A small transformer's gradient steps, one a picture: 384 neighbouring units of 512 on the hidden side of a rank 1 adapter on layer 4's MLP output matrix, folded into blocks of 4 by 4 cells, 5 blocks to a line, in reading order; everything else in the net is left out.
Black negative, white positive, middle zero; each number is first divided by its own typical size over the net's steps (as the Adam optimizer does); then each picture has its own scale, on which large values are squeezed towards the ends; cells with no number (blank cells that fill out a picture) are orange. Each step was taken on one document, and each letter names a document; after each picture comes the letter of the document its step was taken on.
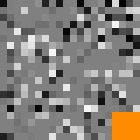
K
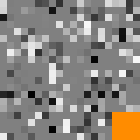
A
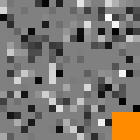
A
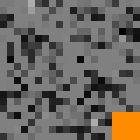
A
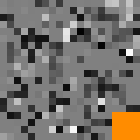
A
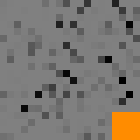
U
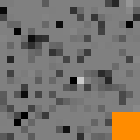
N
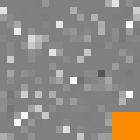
N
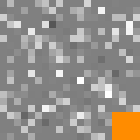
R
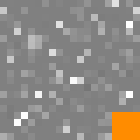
N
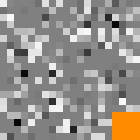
K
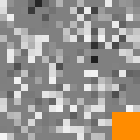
A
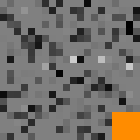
R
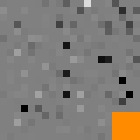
U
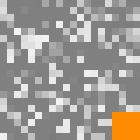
K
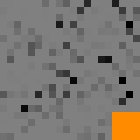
U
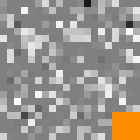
R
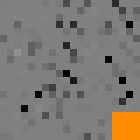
U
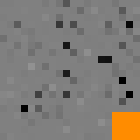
U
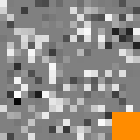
K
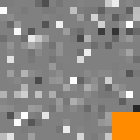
N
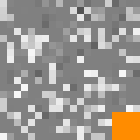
K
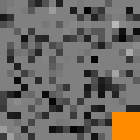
A
